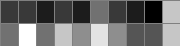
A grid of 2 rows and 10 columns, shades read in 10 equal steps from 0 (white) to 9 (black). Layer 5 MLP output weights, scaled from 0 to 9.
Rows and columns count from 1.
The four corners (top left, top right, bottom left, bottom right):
7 2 5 2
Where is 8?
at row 1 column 3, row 1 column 5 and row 1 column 8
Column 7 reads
7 4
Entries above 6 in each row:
8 0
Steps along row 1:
same up down up down up up up down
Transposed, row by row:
7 5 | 7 0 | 8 5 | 7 2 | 8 4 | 5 1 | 7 4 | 8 6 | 9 6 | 2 2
